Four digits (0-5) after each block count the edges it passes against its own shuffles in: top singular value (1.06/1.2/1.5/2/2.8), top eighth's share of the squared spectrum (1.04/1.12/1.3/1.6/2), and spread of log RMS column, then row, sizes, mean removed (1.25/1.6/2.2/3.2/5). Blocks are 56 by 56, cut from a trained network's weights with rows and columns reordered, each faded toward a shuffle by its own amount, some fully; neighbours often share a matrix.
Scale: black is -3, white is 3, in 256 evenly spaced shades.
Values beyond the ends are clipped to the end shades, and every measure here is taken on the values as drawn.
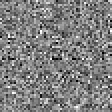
3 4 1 2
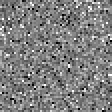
0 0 0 0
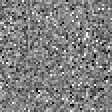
1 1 1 0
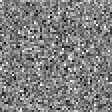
0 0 0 0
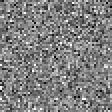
0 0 0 0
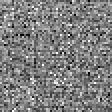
2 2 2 0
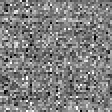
2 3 3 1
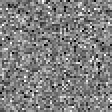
0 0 0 0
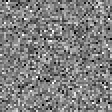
0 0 0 0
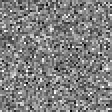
1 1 0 0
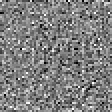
3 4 1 2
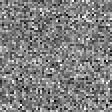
2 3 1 2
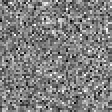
2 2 0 1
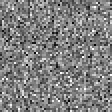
0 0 0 0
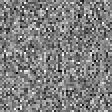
3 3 1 2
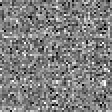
2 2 2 0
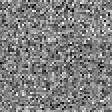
1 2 2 0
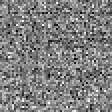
1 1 1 0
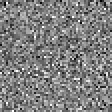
3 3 0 1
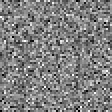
2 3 0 1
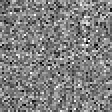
2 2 0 1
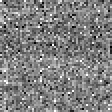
2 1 1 0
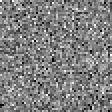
0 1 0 0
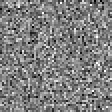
0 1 0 0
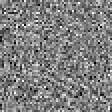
3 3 1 1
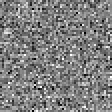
1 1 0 0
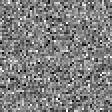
1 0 0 0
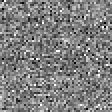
1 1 0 0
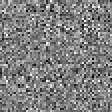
3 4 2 2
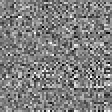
4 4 2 3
